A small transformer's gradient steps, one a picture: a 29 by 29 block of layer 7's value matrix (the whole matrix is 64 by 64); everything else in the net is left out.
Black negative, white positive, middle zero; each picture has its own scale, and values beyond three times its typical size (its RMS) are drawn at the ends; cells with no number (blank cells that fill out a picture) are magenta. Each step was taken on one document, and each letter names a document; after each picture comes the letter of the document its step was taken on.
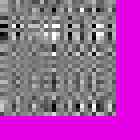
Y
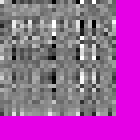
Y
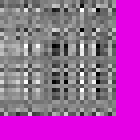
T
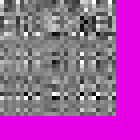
T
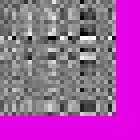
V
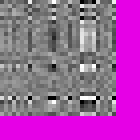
V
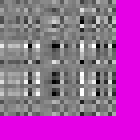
T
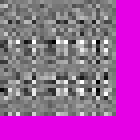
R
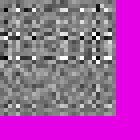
R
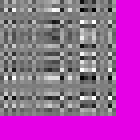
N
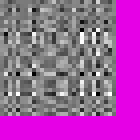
R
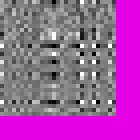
Y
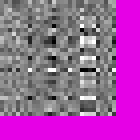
V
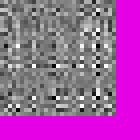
R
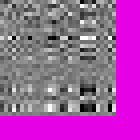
V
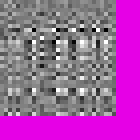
R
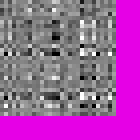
N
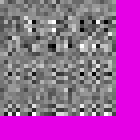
R
